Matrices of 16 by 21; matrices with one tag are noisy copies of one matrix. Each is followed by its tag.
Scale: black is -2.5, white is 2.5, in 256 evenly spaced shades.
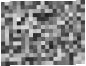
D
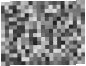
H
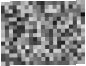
H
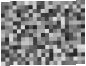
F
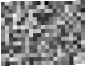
D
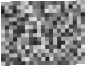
H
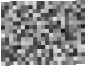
F
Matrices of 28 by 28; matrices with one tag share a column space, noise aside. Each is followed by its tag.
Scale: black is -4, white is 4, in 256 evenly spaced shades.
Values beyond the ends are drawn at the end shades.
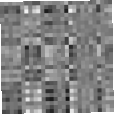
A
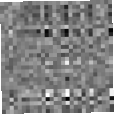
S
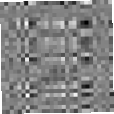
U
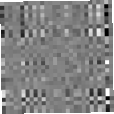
S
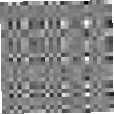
U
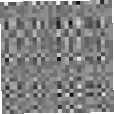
U
